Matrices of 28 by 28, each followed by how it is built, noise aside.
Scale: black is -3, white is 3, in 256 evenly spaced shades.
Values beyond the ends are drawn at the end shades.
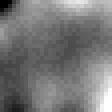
smooth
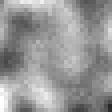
smooth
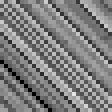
Toeplitz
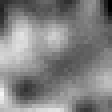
smooth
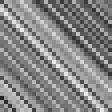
Toeplitz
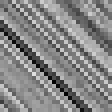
Toeplitz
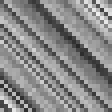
Toeplitz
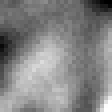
smooth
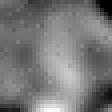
smooth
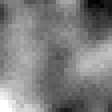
smooth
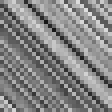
Toeplitz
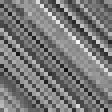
Toeplitz
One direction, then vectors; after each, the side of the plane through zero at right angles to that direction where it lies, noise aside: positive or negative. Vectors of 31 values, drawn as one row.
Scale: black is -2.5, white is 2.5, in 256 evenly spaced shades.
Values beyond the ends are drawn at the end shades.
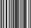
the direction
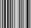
negative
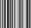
negative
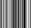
positive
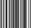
positive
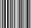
negative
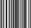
positive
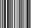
negative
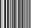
negative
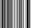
negative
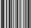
positive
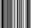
negative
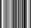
positive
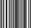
positive
